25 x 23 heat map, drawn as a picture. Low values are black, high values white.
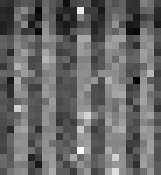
Seam: horizontal, 20% of the way down, the bottom part higher. Histogram: bell-shaped. Stripes: upright, repeating 5 times.
